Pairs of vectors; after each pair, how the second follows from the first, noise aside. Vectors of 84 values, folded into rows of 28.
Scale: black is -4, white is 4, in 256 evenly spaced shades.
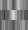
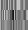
sign-scrambled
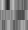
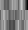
wrapped around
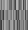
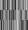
wrapped around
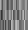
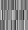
sign-scrambled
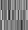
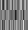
wrapped around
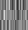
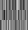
sign-scrambled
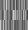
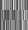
wrapped around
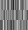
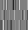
partly zeroed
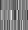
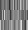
wrapped around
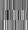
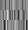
sign-scrambled
